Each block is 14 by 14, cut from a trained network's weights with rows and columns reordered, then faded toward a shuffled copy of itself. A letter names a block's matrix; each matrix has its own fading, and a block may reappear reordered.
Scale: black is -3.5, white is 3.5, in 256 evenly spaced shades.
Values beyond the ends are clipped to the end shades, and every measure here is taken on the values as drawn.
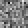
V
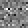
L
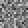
V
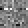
L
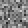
V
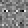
L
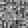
V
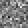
V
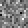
V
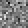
V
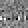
L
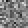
V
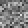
V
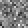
V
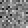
V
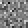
V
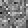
V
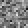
V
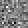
L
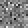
V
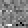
L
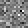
L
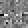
L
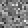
V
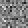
V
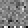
L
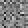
L
